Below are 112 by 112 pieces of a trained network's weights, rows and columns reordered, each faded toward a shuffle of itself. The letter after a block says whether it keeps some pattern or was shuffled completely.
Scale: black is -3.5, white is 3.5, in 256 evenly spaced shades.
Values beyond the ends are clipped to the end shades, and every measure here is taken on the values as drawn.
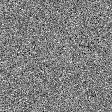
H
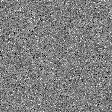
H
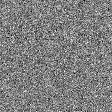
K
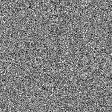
K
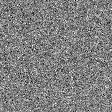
H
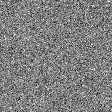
H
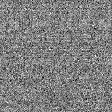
K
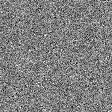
H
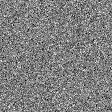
H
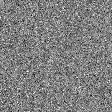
H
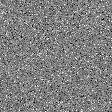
H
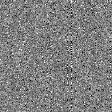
K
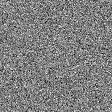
H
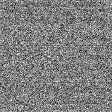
K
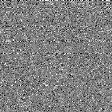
K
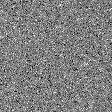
H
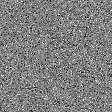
H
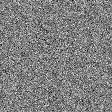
H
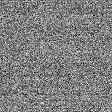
K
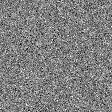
H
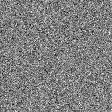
H
